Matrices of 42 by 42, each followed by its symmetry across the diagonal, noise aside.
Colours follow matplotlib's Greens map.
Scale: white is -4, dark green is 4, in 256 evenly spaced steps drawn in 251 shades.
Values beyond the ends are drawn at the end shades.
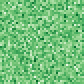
neither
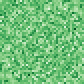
symmetric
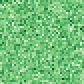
neither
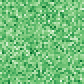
antisymmetric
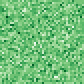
neither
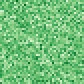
neither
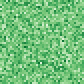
antisymmetric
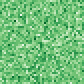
antisymmetric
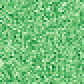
neither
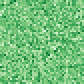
antisymmetric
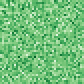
antisymmetric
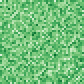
symmetric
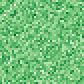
symmetric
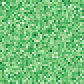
symmetric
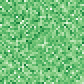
symmetric
